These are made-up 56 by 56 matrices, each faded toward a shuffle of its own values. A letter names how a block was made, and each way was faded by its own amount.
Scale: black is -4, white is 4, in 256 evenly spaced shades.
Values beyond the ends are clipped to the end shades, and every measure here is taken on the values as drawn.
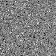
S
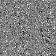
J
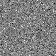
S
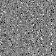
J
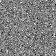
S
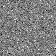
S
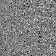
J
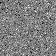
S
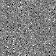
J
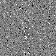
J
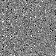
J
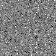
J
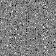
J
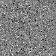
J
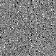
J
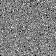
S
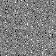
J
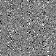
J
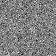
S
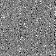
J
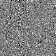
J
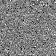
S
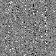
J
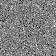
S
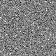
S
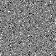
J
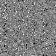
J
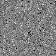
J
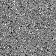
S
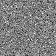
S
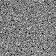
S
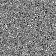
S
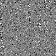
J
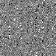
J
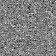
J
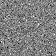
S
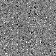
J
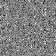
J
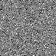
S
